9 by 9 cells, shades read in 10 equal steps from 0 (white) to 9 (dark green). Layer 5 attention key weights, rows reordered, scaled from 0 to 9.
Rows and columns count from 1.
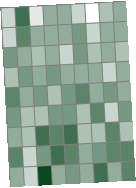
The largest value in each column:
6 7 9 7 7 6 7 6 6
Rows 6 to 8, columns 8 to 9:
2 5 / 6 3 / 6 6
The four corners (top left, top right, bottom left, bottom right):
2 4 4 6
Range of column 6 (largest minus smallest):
4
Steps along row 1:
up down up same down down up up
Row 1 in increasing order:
0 1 2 2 3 4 4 4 7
